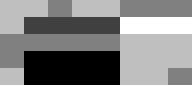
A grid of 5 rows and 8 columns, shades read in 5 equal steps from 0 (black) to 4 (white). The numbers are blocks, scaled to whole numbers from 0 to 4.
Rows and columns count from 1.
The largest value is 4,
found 3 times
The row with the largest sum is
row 1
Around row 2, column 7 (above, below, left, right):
2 3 4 4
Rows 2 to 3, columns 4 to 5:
1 1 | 2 2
